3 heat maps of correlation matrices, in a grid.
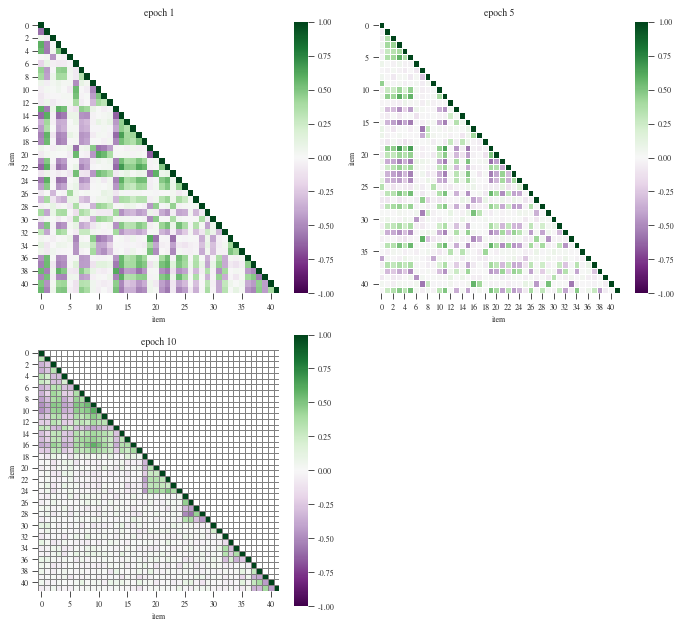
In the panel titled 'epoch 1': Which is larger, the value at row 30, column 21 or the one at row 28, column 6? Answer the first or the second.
the second
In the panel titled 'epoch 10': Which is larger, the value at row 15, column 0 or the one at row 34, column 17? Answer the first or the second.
the second
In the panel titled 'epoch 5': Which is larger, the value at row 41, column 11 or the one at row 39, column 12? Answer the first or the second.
the first
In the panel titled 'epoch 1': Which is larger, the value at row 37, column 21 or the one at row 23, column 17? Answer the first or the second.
the first
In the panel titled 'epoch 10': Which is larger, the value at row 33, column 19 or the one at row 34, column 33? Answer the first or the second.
the first
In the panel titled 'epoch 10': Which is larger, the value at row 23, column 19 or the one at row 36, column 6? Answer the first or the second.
the first
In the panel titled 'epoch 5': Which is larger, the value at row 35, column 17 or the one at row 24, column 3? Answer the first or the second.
the first
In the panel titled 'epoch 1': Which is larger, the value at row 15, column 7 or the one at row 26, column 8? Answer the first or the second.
the second
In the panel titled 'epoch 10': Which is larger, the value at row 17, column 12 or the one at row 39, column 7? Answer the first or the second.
the first
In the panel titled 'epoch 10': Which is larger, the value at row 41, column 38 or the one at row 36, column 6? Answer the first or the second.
the second
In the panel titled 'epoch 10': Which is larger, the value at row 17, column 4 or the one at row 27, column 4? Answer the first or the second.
the second
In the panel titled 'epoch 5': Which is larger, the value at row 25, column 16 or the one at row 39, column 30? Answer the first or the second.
the second
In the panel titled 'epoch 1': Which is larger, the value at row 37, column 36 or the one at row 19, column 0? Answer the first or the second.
the first
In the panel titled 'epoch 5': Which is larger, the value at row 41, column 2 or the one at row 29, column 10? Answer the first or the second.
the first
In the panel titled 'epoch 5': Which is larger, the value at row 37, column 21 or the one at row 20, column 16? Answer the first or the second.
the second
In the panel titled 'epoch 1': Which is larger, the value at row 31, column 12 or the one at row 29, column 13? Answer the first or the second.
the second
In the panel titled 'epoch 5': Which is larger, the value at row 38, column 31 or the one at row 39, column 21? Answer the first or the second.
the second
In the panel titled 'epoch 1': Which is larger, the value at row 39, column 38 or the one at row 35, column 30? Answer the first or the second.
the second
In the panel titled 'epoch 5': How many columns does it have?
42
